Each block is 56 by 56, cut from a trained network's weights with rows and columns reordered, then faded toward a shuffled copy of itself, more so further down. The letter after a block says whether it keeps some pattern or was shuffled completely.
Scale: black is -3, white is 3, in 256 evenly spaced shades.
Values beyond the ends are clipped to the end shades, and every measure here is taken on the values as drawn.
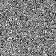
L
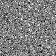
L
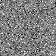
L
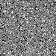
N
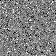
N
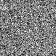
N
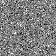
L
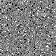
L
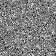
N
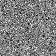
N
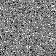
N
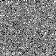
L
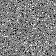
N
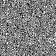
N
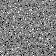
N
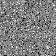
L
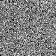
L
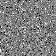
L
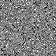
L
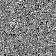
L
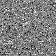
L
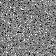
N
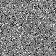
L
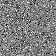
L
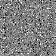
L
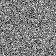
N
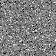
L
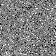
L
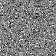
L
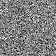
N
